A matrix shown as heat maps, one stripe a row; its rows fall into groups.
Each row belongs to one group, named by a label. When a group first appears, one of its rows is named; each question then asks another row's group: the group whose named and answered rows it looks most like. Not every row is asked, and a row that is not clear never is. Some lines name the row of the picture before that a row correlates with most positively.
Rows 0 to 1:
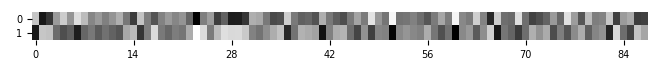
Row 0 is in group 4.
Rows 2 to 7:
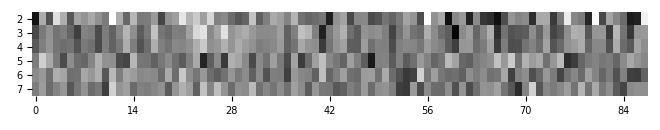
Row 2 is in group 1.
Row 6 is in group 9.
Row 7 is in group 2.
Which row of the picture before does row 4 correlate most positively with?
1
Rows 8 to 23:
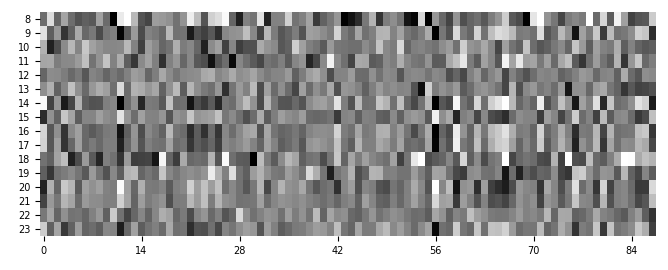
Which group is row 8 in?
2
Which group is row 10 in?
4
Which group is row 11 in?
4
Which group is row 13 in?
9
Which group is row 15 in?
1
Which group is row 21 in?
1
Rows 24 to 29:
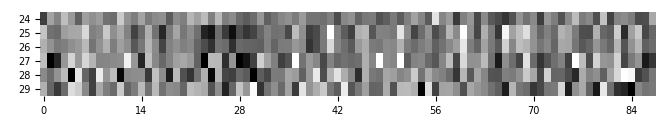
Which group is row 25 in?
4
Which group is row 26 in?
4
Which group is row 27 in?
4
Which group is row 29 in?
9
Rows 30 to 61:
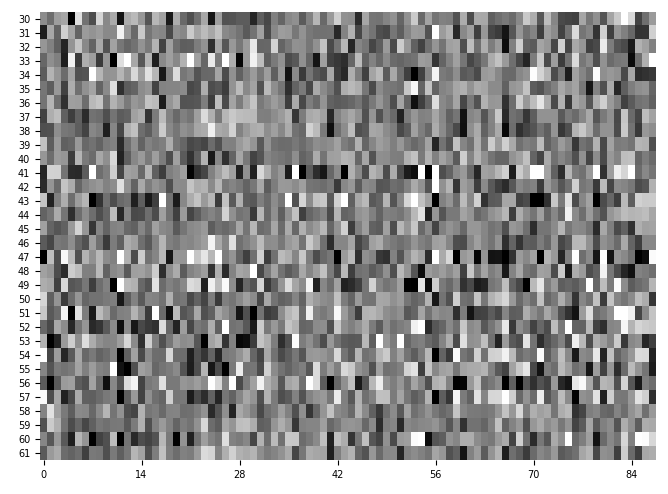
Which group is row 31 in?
1
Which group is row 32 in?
9
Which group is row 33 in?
2
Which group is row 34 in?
9
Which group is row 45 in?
9
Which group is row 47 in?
1
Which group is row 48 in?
9
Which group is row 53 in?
4
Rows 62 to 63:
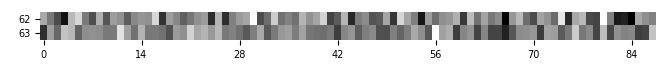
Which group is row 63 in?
1
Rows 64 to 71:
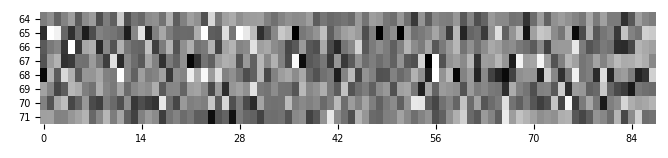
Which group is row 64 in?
2
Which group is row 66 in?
2
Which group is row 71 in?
4
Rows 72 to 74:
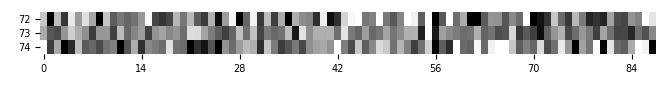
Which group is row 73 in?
9
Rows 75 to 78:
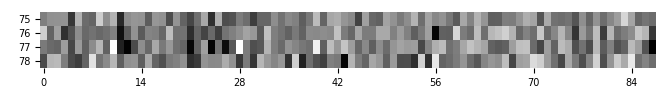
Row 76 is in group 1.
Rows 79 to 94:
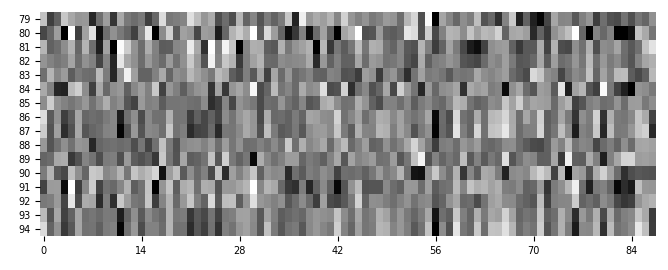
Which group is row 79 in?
9
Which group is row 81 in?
2
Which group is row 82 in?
2
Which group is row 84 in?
9
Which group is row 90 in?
9
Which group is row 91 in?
2
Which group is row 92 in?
2
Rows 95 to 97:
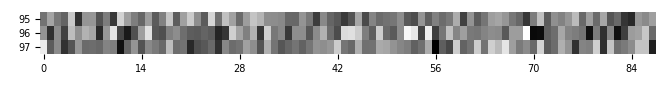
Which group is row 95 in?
2
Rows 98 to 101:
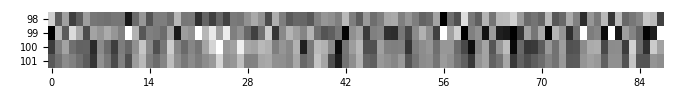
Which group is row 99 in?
1
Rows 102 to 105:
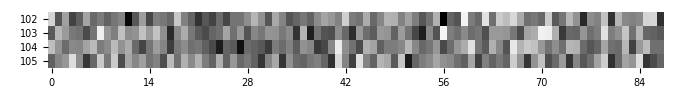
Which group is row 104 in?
4
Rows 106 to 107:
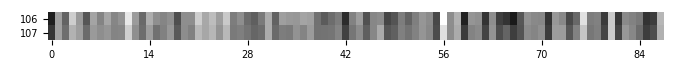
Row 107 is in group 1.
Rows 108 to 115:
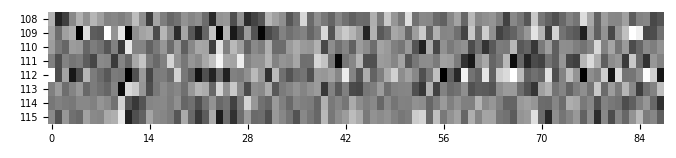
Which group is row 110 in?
2
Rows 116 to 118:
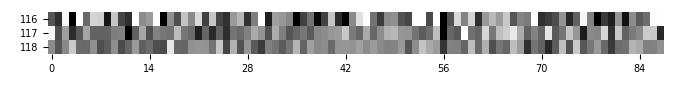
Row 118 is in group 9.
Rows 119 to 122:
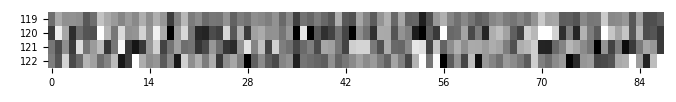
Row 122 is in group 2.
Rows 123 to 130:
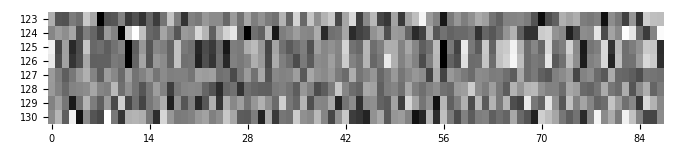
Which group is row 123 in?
9
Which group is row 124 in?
2
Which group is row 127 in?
9
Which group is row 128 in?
4
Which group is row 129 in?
9
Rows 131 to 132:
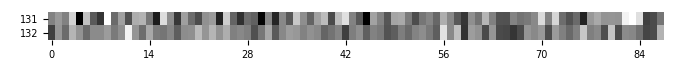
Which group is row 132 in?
1
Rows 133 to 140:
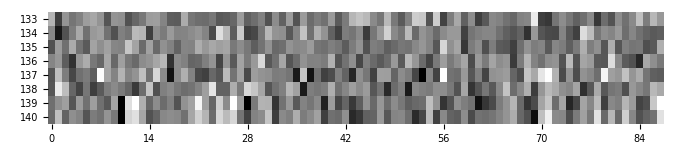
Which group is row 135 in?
1
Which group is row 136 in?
9
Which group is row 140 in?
2
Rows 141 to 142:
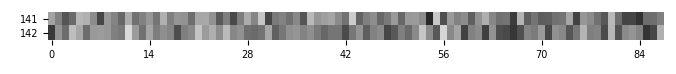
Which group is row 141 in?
9
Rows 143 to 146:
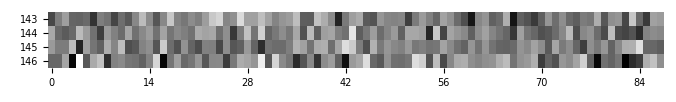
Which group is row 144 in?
9
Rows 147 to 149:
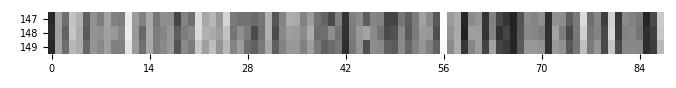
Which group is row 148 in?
1
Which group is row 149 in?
1
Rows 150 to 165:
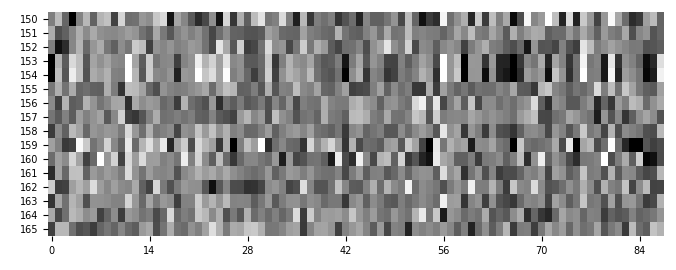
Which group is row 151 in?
4
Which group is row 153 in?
1
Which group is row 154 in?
1
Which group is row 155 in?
2
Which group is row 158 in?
1
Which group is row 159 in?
9
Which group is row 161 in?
1
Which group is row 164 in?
9
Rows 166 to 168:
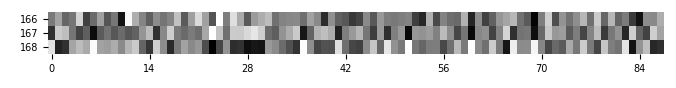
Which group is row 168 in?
4
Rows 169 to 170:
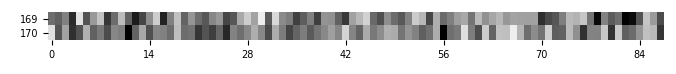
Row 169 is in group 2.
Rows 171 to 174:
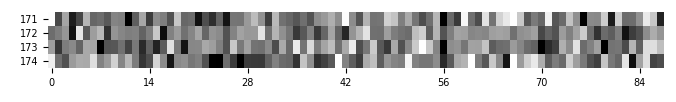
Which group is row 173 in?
9
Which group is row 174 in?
4
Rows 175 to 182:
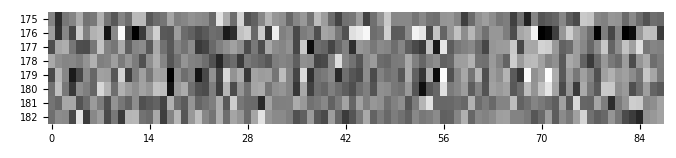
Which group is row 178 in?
4
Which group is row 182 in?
2
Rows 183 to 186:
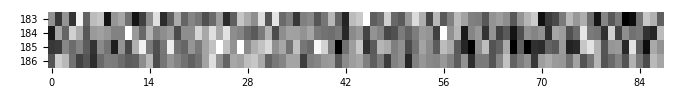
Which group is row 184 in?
1
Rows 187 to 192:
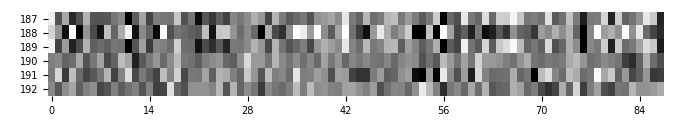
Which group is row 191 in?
2
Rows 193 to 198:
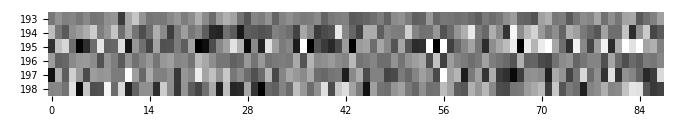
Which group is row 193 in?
2
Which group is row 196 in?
9
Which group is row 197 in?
1
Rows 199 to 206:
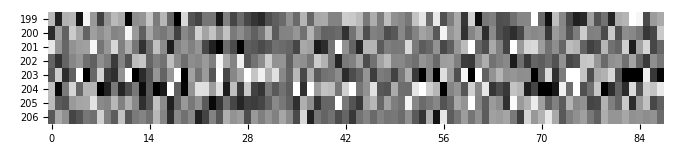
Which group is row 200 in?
1
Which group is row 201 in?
4
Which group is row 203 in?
2
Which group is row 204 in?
9
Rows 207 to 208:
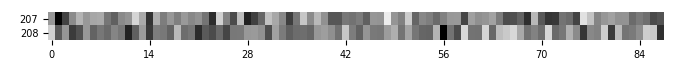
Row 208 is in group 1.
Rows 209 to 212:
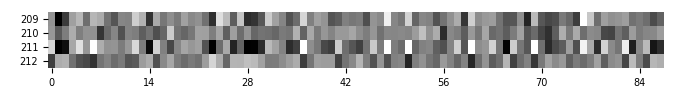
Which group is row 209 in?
4
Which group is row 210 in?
9
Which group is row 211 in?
4
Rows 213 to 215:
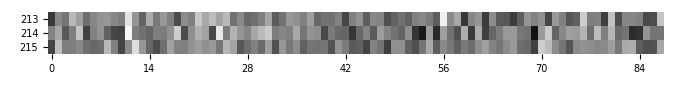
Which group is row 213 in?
1
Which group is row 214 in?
2
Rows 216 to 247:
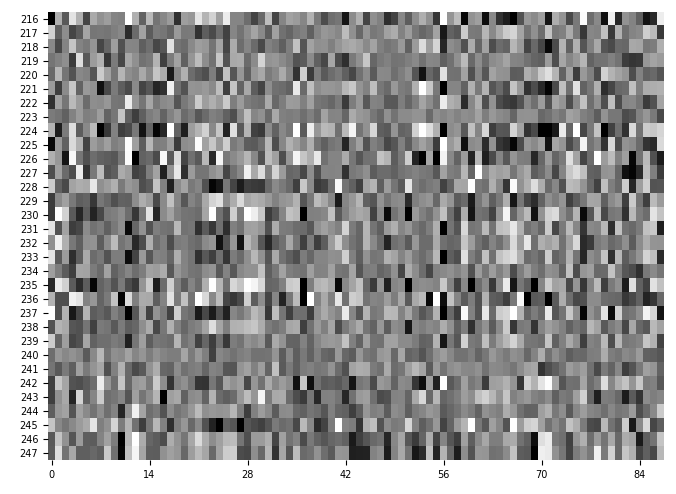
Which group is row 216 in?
1
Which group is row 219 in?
2
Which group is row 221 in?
9
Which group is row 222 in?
1
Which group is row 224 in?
9
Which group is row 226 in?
2
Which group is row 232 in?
4
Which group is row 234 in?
9
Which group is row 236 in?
9
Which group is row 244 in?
2
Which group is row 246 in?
2
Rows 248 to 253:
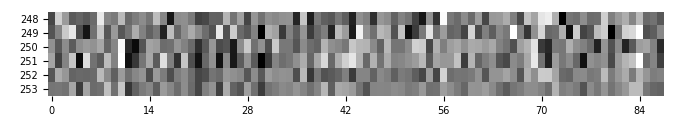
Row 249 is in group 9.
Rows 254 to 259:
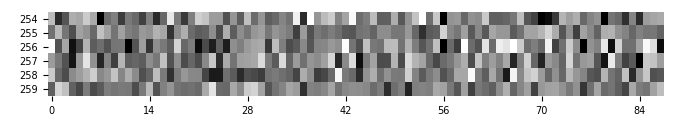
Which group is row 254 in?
9
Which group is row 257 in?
9
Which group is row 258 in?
4
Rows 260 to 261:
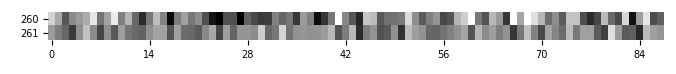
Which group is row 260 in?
4
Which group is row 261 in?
9
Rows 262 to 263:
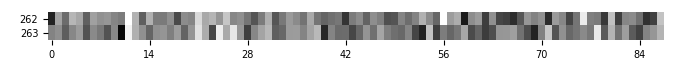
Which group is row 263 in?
2
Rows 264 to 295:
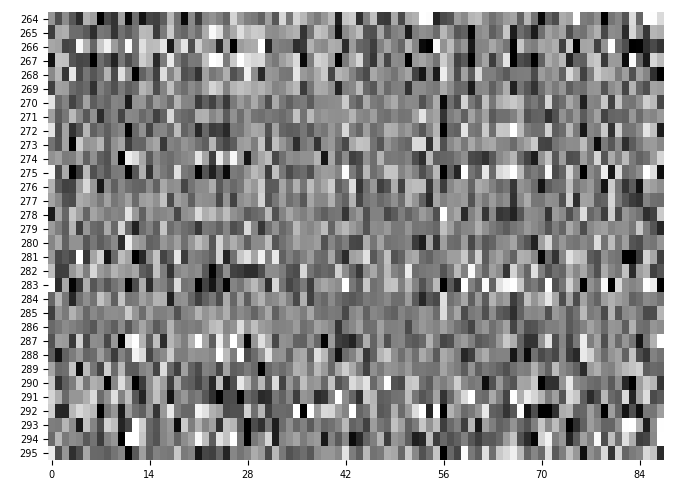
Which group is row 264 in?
9
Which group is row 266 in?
9
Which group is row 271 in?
9
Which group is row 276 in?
9
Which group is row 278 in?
1
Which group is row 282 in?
4
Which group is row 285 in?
1
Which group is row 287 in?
2
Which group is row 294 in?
2
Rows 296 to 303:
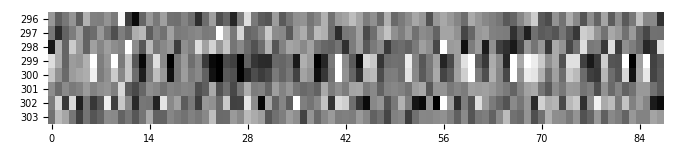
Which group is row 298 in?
1
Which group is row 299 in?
4
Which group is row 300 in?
4
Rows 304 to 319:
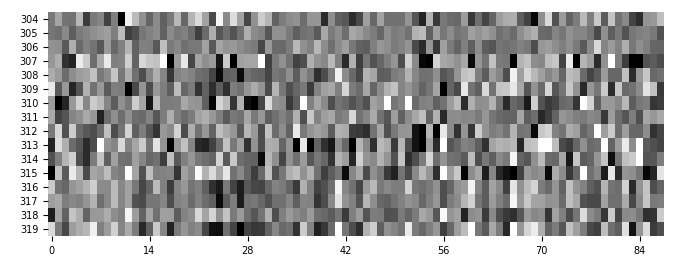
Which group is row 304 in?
2
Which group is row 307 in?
9
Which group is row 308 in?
4
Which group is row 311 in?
9
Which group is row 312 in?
2
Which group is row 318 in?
1
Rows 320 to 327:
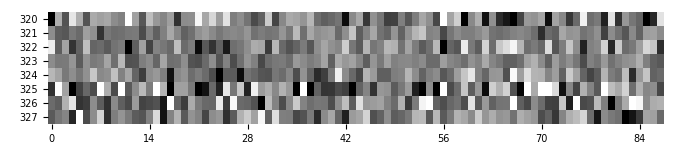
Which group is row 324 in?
4
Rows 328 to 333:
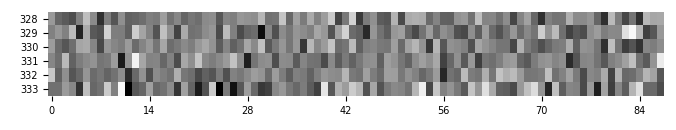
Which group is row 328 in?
9
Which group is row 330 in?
9
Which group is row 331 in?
2
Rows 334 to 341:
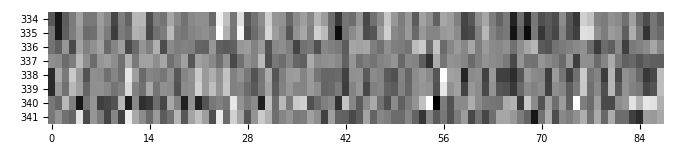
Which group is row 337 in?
9
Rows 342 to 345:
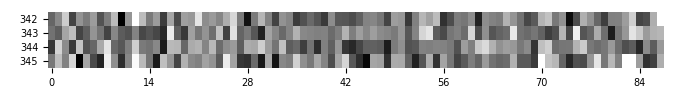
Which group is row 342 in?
2
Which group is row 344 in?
2
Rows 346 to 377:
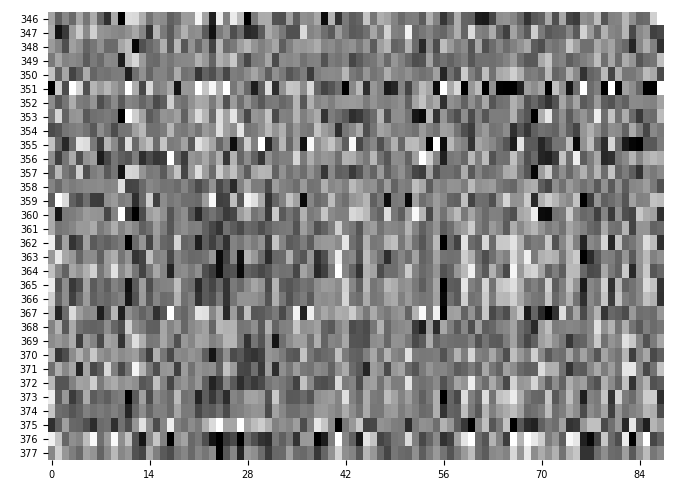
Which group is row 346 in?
2
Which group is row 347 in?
4
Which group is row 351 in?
1
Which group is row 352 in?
9
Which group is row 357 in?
2
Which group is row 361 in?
4
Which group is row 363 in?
4
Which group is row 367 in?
9
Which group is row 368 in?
2
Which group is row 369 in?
2
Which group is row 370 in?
4
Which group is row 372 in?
4
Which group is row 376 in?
4
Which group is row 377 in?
4
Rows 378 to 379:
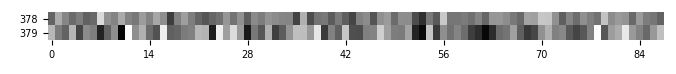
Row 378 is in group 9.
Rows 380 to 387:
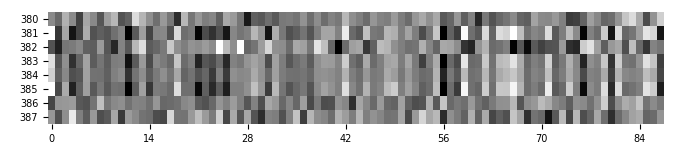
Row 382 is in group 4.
